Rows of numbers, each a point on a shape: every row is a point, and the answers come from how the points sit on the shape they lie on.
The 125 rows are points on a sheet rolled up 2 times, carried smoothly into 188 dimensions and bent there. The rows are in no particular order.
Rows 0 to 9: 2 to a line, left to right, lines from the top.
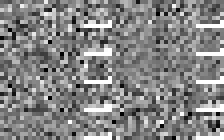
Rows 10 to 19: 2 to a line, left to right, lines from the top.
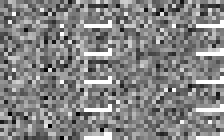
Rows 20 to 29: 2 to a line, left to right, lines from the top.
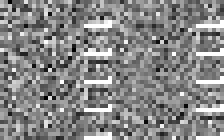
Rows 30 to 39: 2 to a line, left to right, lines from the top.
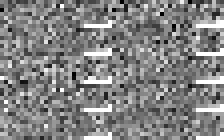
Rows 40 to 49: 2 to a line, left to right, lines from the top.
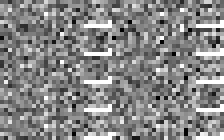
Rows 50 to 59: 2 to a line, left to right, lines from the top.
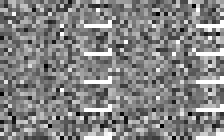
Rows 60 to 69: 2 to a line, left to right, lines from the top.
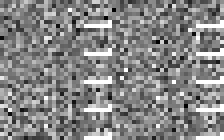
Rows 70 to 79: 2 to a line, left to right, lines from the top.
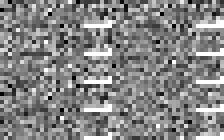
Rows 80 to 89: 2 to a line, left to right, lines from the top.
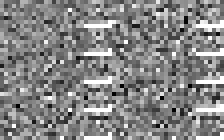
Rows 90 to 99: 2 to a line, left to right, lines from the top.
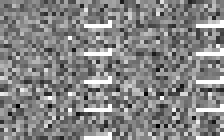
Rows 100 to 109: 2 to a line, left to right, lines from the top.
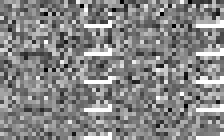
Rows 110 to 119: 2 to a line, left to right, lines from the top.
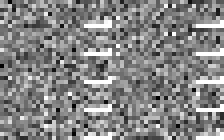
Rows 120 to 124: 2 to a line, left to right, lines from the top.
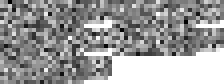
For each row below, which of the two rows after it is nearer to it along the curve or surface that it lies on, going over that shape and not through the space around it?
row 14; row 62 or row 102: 62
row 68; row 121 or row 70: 70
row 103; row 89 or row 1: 1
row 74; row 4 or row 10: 10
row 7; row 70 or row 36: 70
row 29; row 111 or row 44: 44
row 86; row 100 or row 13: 100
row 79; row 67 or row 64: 67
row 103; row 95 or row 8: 8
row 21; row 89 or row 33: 33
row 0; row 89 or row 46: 46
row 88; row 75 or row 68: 75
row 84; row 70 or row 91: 91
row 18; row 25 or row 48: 48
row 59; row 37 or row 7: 7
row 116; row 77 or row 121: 121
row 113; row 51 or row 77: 51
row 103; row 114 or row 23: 114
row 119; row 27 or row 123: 123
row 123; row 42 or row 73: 42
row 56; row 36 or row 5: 36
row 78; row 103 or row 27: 103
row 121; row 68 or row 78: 68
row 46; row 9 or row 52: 9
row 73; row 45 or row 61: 61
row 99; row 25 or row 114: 114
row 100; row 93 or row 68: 93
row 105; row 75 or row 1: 1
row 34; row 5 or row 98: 98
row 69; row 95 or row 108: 108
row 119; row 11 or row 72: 72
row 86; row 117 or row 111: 117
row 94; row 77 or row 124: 124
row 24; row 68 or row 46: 46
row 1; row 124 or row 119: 124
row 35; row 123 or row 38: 38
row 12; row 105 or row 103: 103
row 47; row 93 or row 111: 111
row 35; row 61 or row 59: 61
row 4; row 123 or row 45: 45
